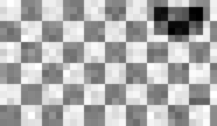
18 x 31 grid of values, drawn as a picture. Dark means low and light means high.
Mirror symmetry: none. Ninth with the lowest average: top right. Odd patch: lower, in the top right. Grain: checkered. Average level on the scale: 70%. Roughest part: top right.
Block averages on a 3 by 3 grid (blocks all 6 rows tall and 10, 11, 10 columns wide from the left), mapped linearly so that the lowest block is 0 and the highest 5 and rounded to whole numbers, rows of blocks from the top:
550
555
555
